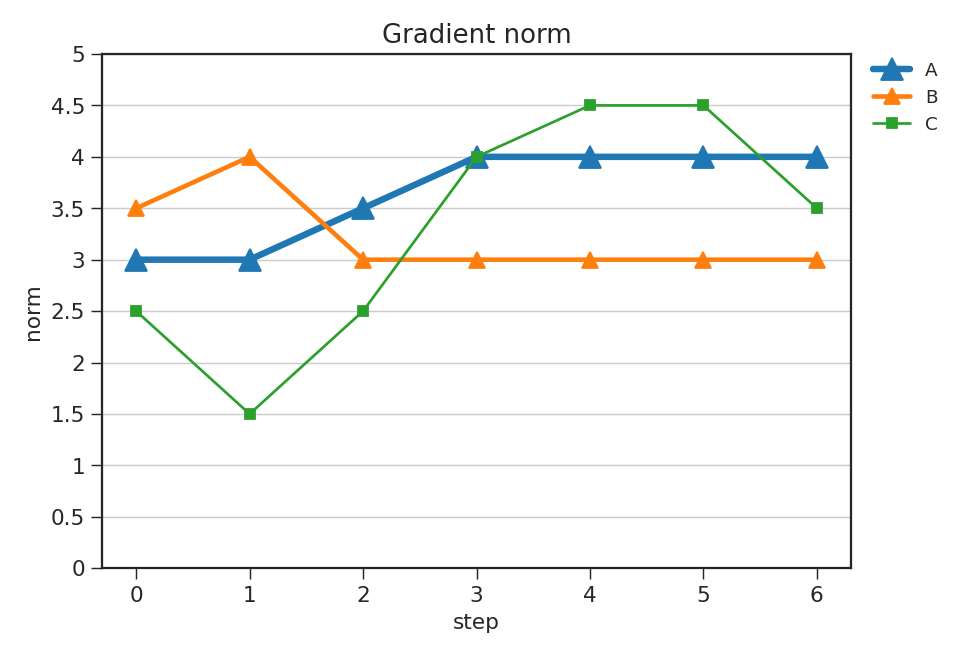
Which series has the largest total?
A
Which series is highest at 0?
B
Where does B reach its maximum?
1
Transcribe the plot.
Title: Gradient norm
x-axis: step, ticks 0 1 2 3 4 5 6
y-axis: norm, ticks 0 0.5 1 1.5 2 2.5 3 3.5 4 4.5 5
Legend: A, B, C
Values:
A: 3 3 3.5 4 4 4 4
B: 3.5 4 3 3 3 3 3
C: 2.5 1.5 2.5 4 4.5 4.5 3.5
